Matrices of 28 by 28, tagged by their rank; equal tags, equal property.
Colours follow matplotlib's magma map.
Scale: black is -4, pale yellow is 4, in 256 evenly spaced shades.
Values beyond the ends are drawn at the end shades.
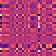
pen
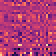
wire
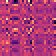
wire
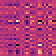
pen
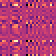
pen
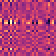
pen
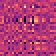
wire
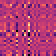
pen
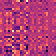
wire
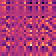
pen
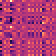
pen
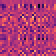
wire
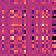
pen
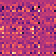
wire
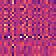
wire
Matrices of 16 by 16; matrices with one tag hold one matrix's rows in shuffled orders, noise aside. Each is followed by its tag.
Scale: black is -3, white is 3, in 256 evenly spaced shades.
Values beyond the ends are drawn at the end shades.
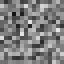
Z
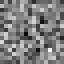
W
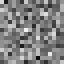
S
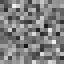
W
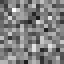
W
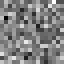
S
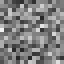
Z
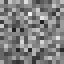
Z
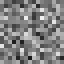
Z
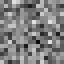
W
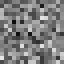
Z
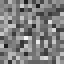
S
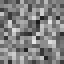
W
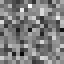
Z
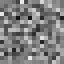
Z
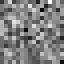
W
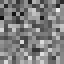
Z
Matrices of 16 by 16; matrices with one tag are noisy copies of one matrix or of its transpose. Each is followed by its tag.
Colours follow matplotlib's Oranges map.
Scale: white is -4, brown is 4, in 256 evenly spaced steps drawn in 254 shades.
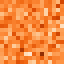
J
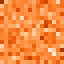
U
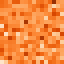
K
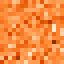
J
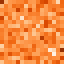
U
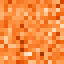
J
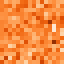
J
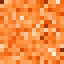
U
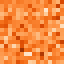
J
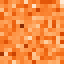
K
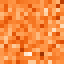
J
